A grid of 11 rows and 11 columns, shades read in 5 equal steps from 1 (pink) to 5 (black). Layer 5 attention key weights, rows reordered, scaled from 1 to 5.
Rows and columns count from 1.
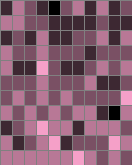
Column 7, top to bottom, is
2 4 3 3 4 3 3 2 4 3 1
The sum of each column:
30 31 32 24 32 34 32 32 31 35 28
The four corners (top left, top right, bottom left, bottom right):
4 3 2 3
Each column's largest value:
4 4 4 4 5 4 4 4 4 5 4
